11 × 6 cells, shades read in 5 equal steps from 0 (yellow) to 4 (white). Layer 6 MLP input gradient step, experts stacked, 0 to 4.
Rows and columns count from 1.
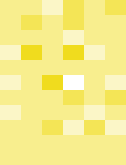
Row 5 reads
2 2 2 2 2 2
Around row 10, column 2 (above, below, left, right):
2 2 2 2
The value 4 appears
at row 6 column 4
